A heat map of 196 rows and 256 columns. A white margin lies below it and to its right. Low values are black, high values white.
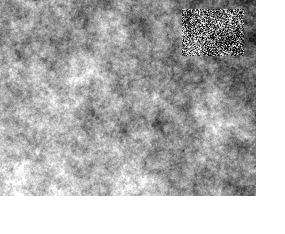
The field is mottled with small blotches. An odd patch, rougher than its surroundings, sits in the top right. The ninth with the lowest average is the top right. The top right is the roughest part. The bottom left is the ninth with the highest average. The halves do not mirror each other. There is an overall slope up to the bottom left.
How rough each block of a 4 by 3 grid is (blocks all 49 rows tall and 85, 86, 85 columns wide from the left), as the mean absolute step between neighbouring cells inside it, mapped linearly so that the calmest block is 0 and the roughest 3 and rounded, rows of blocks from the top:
0 0 3 | 0 0 1 | 0 0 0 | 0 0 0
